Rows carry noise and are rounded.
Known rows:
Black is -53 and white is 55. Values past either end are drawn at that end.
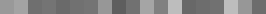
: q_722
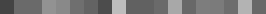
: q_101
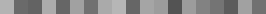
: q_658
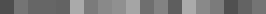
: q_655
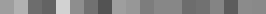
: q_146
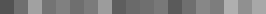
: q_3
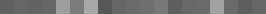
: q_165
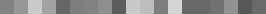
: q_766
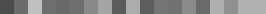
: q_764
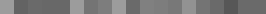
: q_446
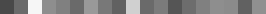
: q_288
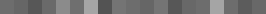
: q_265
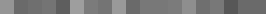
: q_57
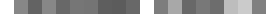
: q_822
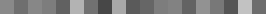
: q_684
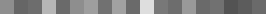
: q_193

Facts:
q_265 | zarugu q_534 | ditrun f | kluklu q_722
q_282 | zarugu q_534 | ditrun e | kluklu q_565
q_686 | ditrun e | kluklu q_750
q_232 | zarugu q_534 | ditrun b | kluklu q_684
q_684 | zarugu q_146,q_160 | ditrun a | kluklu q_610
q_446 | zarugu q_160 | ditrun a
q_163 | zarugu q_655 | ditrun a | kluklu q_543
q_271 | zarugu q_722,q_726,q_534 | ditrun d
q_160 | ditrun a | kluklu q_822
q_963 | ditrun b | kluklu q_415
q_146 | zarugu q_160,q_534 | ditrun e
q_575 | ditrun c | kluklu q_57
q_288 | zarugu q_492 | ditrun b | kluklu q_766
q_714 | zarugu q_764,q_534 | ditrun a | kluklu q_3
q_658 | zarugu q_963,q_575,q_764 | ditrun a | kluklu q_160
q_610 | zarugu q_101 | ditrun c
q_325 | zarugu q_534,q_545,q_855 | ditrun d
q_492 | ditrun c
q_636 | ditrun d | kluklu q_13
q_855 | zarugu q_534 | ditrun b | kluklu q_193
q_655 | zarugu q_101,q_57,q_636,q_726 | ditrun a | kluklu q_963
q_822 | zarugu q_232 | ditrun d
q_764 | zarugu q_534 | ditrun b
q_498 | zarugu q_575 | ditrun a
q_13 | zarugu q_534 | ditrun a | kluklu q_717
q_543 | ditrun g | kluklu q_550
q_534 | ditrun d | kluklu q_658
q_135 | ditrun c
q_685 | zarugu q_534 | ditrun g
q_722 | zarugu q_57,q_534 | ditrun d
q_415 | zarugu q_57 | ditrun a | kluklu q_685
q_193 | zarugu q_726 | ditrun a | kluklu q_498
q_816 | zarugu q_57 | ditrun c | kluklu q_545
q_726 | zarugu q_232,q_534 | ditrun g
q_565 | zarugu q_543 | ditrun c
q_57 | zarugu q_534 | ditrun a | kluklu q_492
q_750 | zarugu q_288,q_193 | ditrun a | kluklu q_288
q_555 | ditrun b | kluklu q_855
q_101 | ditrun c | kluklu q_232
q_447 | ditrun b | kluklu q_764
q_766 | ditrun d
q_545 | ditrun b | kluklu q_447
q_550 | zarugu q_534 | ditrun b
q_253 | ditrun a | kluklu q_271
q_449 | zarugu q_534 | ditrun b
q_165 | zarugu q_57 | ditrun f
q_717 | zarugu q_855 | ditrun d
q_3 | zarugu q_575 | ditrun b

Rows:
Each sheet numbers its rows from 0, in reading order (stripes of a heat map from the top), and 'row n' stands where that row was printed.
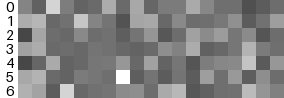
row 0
q_750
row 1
q_282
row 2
q_816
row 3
q_325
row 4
q_545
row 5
q_685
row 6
q_534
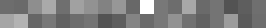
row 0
q_498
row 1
q_636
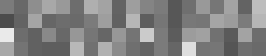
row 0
q_855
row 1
q_447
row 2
q_160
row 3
q_415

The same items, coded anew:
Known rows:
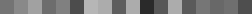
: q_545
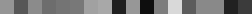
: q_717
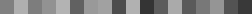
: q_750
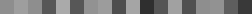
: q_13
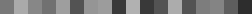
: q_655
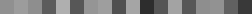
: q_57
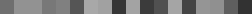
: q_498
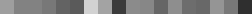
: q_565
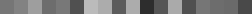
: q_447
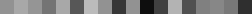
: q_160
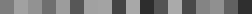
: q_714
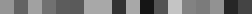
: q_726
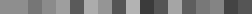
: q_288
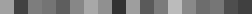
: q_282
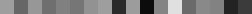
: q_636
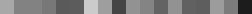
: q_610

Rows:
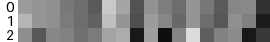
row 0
q_816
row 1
q_101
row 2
q_766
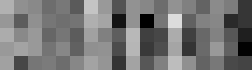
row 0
q_575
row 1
q_822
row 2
q_232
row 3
q_684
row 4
q_686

